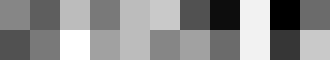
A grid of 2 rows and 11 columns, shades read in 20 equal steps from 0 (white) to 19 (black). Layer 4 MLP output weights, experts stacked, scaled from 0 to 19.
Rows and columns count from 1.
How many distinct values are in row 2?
10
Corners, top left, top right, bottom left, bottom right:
9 11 13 4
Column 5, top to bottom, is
5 5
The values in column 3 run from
0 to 5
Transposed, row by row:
9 13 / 12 10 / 5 0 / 10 7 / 5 5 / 4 9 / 13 7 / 18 11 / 1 1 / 19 15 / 11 4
